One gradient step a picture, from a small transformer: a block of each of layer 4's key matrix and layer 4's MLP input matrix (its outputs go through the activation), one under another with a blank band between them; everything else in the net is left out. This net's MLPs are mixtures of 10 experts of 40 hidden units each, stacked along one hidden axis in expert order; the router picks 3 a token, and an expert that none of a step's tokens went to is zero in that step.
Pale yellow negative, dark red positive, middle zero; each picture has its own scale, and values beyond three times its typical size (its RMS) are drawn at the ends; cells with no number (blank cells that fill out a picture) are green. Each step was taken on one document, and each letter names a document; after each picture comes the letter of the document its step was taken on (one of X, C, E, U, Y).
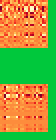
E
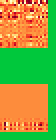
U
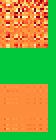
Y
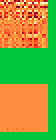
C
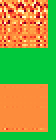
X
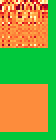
X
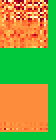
C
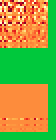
X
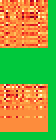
E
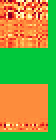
U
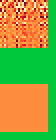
X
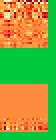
U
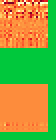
C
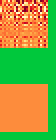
X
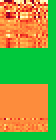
U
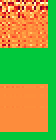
X
